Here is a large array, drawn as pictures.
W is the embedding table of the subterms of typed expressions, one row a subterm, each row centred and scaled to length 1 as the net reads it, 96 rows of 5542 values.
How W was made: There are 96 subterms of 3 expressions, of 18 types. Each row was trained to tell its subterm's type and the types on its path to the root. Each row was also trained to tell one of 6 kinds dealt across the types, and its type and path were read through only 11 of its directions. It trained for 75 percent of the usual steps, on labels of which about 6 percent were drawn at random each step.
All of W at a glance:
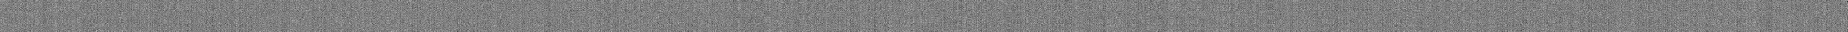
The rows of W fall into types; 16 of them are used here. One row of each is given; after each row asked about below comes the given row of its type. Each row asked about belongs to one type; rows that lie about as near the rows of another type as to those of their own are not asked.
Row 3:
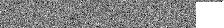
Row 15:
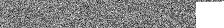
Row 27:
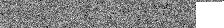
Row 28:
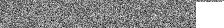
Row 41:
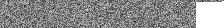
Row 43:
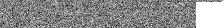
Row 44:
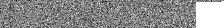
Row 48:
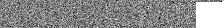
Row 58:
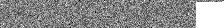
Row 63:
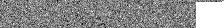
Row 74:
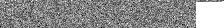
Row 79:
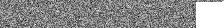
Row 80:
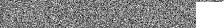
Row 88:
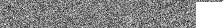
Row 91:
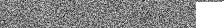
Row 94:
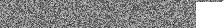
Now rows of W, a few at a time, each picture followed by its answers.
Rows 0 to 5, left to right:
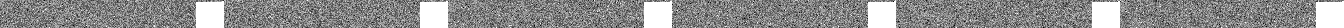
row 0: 15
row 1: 15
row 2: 27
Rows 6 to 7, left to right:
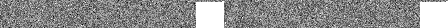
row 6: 80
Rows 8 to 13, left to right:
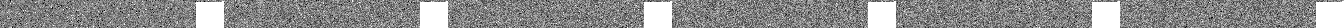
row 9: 44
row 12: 63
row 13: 94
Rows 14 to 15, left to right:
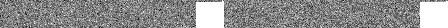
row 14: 48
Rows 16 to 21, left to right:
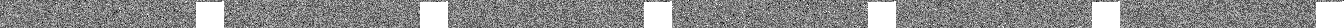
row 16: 63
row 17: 91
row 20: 88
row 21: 27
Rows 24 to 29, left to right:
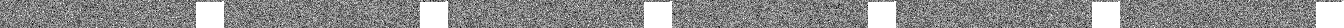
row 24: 79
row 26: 48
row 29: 44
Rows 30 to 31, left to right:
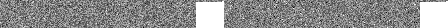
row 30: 58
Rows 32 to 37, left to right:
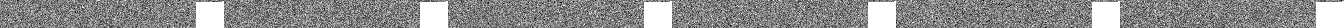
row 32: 58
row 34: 41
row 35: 88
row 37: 74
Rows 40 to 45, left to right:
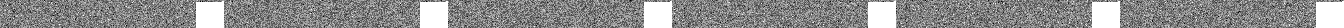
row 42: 88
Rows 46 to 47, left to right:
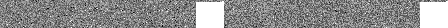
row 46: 41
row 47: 79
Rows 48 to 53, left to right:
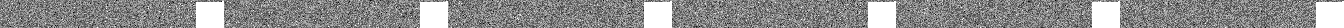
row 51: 91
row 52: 80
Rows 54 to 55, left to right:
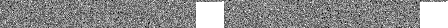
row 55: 79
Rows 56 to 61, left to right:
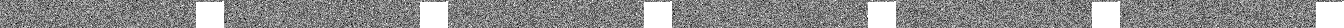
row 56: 94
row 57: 28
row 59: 91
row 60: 15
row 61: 58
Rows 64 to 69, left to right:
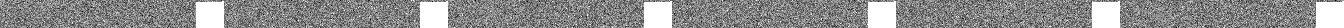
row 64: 15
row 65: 79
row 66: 58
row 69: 28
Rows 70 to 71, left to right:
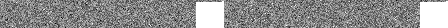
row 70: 43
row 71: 15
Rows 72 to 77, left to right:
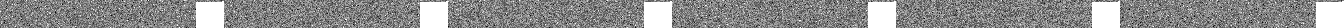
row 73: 58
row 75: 43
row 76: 74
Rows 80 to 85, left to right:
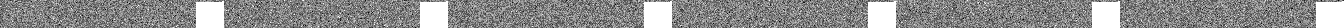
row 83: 43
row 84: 44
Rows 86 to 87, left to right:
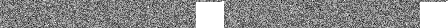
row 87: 79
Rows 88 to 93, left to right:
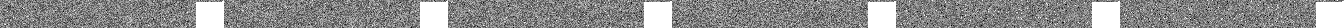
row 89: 88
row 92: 74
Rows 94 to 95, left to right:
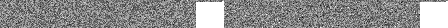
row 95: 91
